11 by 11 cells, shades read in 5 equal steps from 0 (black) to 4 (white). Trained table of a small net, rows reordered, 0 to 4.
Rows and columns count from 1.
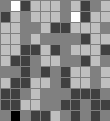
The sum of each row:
27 28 26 26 24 23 22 25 18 18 17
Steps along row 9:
same up up down same same down same same up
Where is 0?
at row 11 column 2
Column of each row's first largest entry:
2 8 1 1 1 1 8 1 4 3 6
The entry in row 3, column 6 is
1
